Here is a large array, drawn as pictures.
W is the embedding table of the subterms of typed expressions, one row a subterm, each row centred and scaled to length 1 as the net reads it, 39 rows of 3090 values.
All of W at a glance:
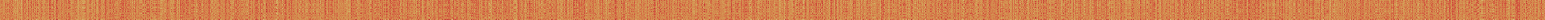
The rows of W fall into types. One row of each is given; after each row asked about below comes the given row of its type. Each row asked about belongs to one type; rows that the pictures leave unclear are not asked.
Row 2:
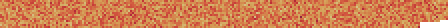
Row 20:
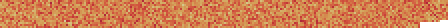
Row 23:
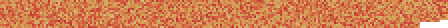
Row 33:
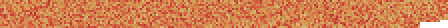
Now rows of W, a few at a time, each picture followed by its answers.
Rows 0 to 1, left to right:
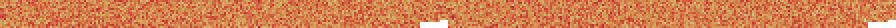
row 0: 23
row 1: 20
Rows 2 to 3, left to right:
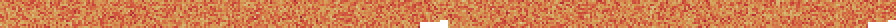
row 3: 20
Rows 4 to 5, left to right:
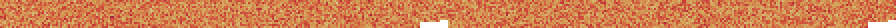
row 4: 23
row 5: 33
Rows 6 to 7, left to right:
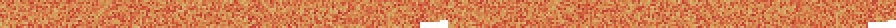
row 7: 20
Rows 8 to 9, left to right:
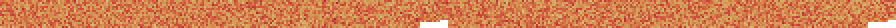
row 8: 33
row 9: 23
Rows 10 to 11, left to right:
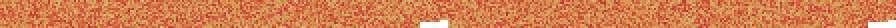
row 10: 23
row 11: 33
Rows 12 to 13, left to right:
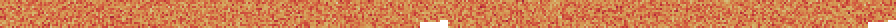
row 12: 23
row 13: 2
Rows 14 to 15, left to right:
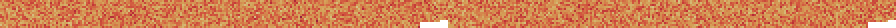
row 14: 2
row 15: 20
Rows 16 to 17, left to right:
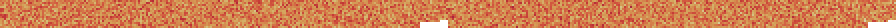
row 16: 33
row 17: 20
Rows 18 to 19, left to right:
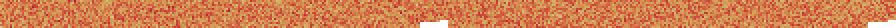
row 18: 2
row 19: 23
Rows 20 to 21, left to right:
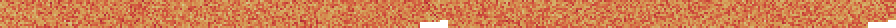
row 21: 23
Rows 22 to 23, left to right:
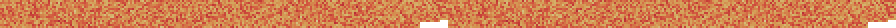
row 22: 23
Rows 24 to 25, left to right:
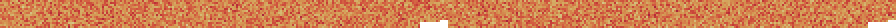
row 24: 20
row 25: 23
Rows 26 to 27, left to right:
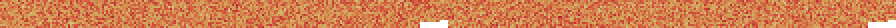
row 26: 20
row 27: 23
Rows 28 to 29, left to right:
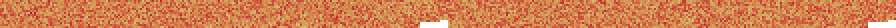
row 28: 33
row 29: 33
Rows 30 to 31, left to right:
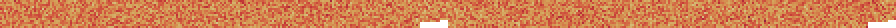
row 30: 23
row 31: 2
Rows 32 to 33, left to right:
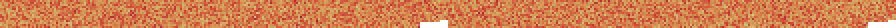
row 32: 2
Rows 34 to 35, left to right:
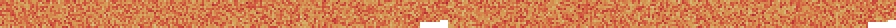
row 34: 33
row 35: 20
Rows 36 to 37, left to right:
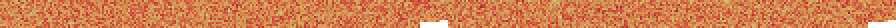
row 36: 20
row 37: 2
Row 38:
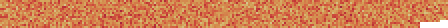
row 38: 2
